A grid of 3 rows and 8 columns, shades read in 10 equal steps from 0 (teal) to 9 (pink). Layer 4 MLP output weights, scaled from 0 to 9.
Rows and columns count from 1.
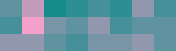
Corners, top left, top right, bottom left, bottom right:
3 2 5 3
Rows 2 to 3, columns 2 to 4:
9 4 3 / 5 3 2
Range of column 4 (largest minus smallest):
2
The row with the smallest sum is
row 1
